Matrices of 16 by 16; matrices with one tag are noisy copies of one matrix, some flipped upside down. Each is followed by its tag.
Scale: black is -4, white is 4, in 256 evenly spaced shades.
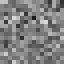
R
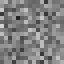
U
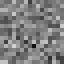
R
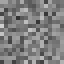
U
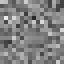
R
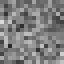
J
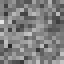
J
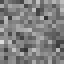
J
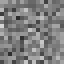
U
